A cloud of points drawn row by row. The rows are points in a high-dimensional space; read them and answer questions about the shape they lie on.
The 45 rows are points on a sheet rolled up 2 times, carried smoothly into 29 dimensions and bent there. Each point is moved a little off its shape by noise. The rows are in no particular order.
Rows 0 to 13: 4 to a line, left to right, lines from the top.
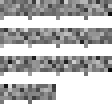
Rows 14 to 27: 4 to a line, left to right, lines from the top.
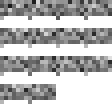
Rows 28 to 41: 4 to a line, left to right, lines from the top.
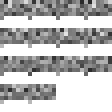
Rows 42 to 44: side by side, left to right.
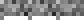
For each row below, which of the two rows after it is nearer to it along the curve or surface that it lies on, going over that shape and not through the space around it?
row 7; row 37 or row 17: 37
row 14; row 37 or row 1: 37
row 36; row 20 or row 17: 20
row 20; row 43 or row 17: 17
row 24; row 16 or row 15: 15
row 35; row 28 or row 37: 37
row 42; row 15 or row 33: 33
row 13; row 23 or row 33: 23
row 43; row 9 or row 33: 33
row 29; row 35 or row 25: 25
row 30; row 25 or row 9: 25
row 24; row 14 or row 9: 9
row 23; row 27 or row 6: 27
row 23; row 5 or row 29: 5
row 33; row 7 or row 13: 7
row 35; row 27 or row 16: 16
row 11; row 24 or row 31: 24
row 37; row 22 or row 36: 36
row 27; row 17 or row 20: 20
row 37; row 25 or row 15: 25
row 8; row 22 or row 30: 30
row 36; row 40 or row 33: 33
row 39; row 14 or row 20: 14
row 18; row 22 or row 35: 22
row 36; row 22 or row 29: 22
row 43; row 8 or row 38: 8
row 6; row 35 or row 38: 38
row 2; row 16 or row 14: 16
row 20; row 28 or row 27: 28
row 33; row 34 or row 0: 0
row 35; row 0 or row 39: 39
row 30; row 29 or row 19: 19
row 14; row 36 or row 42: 42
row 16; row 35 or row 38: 35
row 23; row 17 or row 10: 10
